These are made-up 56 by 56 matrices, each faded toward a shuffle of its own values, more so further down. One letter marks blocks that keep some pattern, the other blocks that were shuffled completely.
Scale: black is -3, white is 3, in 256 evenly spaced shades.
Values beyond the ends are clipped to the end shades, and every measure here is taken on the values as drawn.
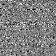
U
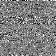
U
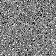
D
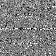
U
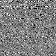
U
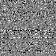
U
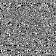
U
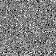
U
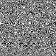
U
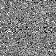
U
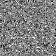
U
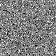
D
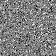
D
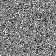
D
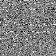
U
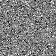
D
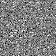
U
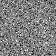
D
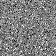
D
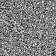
D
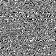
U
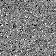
D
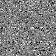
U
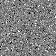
D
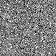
D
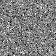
D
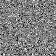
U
